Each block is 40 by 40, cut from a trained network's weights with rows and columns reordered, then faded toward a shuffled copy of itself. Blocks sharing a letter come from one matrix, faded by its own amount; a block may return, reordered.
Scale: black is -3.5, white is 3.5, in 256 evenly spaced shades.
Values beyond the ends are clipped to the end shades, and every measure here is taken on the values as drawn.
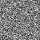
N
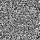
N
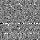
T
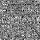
T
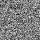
N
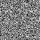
N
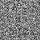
N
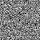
N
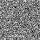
N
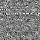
T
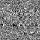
T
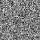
N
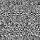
T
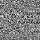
T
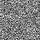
N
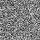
N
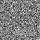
N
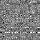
T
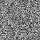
N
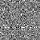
T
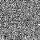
N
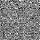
T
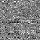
T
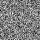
N
